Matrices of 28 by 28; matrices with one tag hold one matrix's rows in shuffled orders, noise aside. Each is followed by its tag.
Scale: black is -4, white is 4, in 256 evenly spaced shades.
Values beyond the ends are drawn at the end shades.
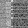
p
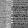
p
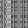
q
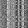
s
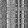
s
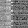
p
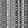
s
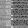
p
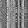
s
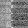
p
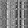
s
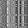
s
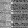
p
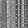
s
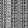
q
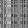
q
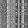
s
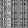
q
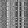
s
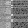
p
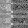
p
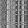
s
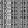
q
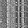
s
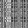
q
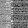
p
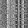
s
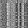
s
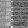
p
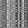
s
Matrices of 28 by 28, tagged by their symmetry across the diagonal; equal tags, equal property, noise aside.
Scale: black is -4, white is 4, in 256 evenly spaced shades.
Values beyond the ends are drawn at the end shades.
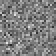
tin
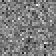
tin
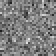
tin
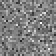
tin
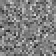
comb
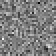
comb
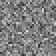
comb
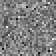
comb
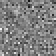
comb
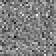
comb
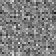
comb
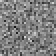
tin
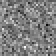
comb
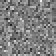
tin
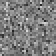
tin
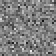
tin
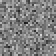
tin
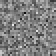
comb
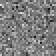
tin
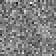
tin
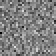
tin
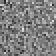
comb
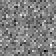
comb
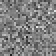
comb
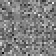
comb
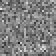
tin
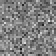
comb
